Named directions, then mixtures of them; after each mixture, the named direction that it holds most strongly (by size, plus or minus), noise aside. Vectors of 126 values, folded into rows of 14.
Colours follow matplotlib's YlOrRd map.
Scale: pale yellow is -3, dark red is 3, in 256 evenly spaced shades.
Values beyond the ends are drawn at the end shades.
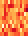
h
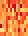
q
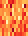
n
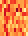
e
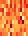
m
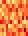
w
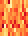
h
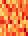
w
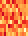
w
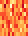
n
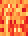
e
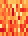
q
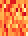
e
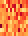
q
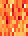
n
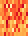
n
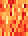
n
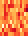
h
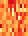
q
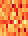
w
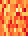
e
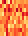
e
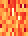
q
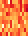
m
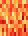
w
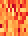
q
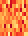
m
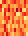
e
